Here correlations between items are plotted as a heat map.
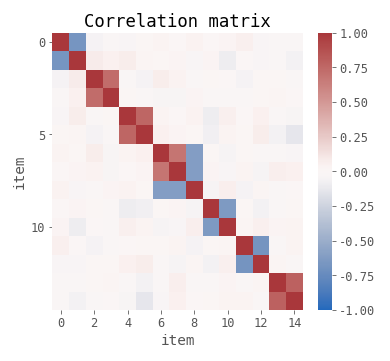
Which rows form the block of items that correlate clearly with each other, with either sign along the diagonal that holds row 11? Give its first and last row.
11 to 12
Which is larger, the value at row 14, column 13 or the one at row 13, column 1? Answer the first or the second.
the first
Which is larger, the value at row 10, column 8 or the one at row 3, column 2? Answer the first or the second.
the second
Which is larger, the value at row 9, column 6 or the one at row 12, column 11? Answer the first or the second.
the first
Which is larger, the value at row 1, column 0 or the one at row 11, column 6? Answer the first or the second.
the second
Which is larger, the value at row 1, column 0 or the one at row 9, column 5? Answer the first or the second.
the second
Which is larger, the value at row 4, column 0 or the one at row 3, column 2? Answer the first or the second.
the second
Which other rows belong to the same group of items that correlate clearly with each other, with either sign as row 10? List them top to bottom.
9
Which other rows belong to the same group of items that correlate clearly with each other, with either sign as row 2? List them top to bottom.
3
